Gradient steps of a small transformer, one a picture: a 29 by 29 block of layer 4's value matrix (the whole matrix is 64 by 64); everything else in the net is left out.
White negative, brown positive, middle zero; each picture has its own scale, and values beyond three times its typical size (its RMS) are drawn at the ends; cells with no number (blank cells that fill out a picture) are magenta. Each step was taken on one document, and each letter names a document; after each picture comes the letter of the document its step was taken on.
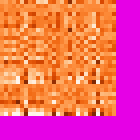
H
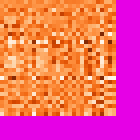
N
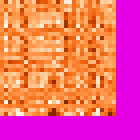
H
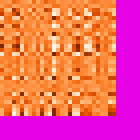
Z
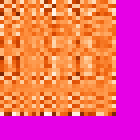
Z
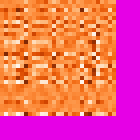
H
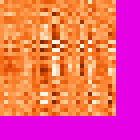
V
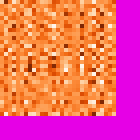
N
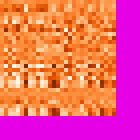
H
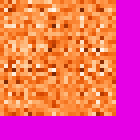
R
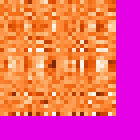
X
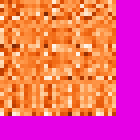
Z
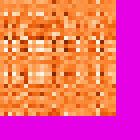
H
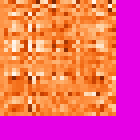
R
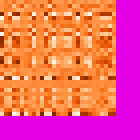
Z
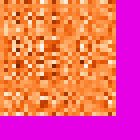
R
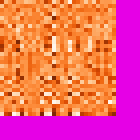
Z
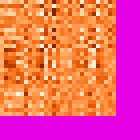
R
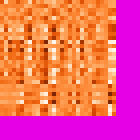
V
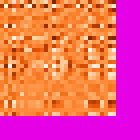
X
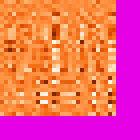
V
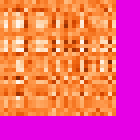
H
